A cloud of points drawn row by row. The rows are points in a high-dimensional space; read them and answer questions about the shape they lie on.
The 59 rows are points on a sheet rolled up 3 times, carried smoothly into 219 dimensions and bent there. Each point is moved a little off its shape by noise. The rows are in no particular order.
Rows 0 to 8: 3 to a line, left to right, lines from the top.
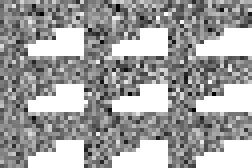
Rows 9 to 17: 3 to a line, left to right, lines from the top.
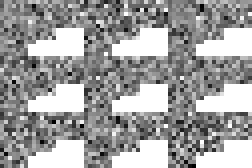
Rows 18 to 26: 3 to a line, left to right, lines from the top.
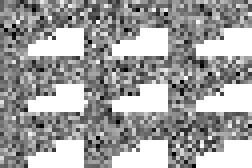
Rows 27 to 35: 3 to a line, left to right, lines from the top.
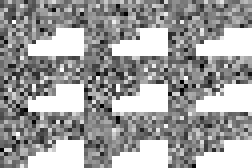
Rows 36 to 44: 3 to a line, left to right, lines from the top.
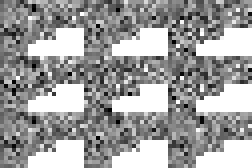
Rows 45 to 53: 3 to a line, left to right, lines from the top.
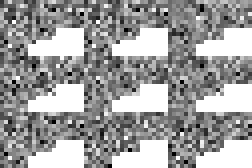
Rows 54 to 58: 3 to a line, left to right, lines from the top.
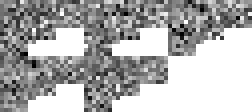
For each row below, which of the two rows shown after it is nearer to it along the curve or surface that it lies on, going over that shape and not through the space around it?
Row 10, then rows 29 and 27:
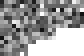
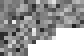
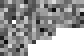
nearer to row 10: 27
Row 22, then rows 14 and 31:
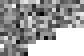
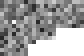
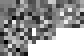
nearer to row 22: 31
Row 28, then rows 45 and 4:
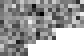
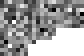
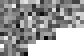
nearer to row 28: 4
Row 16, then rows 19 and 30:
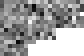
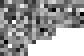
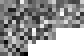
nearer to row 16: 30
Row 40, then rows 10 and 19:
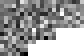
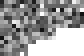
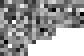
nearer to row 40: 19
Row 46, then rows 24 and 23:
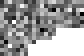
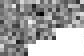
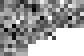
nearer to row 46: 23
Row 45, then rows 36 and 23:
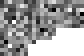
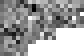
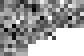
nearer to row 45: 23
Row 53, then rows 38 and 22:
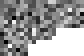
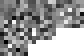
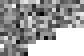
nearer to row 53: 38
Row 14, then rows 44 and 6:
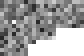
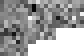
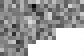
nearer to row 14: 44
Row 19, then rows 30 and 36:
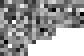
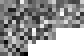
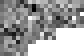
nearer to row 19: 30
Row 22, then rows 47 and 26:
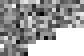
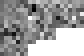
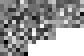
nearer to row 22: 26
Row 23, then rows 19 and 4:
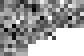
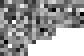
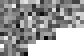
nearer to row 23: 19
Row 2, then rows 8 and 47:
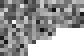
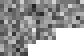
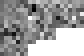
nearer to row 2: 47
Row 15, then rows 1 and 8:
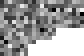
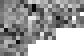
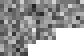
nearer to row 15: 1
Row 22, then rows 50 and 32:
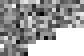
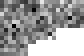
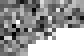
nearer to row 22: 50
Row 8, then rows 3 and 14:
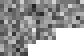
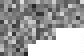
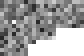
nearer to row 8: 3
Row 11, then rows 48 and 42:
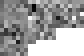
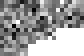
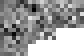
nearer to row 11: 42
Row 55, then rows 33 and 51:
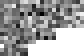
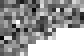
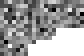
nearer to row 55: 51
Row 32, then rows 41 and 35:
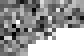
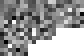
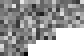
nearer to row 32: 41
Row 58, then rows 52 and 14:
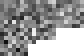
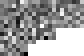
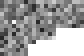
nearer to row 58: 14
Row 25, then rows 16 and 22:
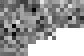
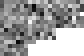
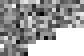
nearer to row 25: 16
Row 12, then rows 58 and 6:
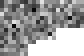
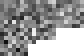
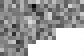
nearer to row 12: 58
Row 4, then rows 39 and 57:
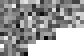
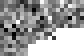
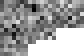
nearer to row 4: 57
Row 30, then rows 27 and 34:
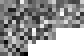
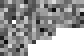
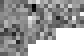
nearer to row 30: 27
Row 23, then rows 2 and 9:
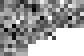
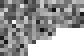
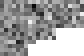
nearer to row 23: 2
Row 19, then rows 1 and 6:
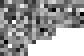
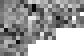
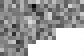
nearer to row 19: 1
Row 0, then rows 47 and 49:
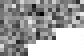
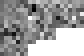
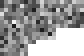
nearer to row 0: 47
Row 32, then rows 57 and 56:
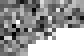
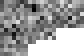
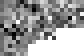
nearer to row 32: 56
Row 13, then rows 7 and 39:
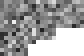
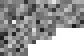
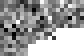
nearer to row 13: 7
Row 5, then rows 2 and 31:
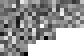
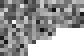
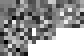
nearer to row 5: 31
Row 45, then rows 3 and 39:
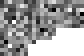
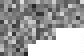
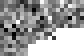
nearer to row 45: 39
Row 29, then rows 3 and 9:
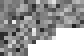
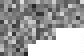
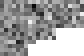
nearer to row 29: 3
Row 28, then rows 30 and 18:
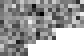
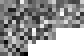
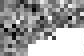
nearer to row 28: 30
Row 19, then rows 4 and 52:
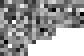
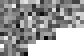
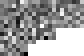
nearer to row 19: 52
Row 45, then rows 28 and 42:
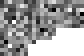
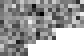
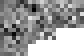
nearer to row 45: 42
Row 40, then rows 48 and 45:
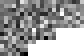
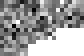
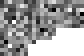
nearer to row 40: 45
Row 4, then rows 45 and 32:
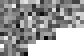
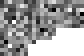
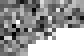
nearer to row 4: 45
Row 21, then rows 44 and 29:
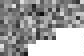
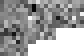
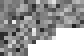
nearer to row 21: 44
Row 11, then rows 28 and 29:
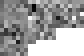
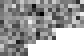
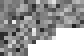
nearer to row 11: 28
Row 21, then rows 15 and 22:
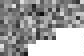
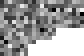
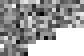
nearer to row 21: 22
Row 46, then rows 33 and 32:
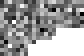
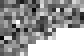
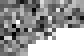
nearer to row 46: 33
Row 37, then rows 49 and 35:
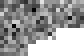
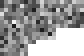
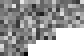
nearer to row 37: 49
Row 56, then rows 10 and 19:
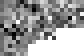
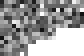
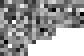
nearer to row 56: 10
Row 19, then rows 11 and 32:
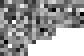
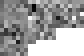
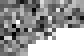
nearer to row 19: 32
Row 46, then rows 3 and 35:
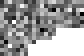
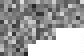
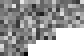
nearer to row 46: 35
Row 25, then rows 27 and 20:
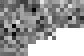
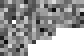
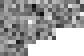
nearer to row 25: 27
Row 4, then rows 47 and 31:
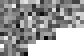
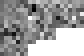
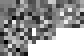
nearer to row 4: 31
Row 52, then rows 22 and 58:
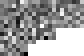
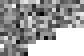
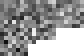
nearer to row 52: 22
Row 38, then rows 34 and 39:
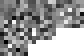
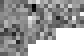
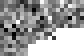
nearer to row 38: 39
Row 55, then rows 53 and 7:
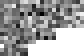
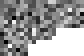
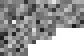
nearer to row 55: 53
